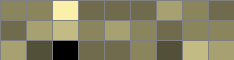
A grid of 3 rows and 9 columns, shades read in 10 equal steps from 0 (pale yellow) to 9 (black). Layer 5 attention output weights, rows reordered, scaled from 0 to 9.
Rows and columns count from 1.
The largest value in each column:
5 6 9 5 5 5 6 4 5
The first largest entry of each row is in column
4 1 3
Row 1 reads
4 4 0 5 5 5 3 4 5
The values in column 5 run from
3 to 5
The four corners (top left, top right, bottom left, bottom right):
4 5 3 3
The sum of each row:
35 34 43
